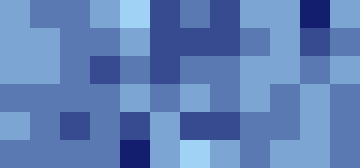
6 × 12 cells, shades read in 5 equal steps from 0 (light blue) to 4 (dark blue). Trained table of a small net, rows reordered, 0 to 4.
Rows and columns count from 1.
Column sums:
8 10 13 12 11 13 11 14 9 8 12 10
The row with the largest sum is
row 5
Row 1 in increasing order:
0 1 1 1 1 1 2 2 2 3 3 4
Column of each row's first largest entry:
11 6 4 1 3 5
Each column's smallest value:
1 1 2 1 0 1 0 1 1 1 1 1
